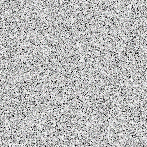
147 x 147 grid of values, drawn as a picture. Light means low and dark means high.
Neither half mirrors the other. No seam splits the table. There is no overall slope. The grain is fine, like static. Most values sit low, with a long tail of high ones. On average the colour sits 30% of the way up the scale.
